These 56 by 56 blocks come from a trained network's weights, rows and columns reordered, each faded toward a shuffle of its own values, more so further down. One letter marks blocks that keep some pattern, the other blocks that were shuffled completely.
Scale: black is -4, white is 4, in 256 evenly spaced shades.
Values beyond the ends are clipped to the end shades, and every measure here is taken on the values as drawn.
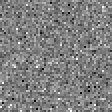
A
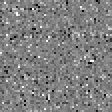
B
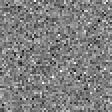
A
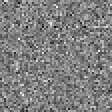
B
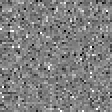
B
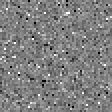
A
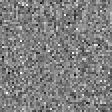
B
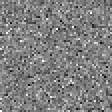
A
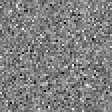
A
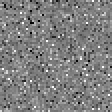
A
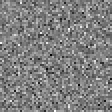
B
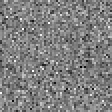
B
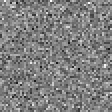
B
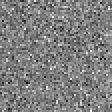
A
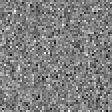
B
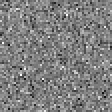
A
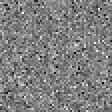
A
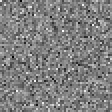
B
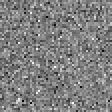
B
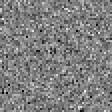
A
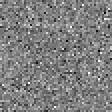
A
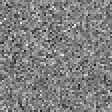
A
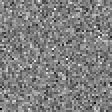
A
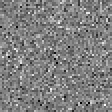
B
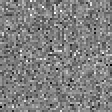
B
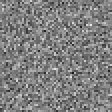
B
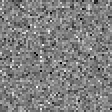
A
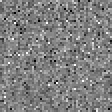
B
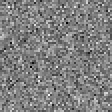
A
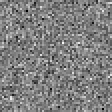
A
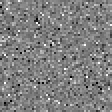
A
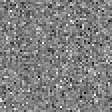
B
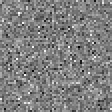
A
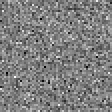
A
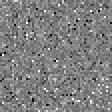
B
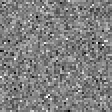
A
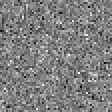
A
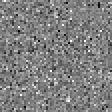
B
